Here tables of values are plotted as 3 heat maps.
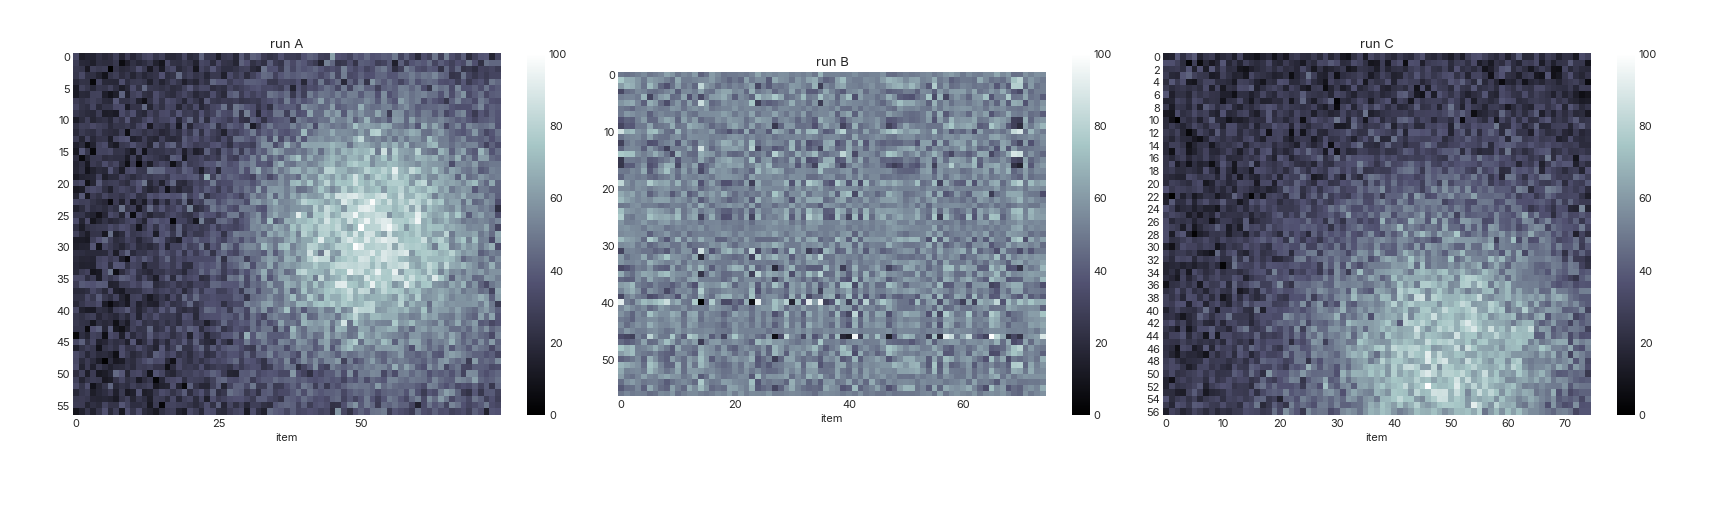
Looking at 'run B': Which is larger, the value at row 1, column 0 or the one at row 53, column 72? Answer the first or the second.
the first
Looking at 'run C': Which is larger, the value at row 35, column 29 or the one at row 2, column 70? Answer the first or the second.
the first
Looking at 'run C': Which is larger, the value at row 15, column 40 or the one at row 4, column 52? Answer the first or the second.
the second
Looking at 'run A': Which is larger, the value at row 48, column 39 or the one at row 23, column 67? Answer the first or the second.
the second
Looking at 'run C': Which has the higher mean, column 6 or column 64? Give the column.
64
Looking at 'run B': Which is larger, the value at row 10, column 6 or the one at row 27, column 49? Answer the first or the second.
the first
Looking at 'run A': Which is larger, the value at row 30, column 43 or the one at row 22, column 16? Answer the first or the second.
the first
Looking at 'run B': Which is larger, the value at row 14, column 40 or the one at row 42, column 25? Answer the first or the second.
the first
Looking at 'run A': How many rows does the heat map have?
57
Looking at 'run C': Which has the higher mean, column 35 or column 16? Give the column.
35
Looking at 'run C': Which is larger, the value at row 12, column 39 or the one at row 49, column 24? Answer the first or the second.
the second
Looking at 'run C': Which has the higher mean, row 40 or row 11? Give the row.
40
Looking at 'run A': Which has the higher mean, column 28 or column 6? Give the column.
28
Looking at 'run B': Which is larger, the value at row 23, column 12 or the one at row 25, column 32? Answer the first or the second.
the first
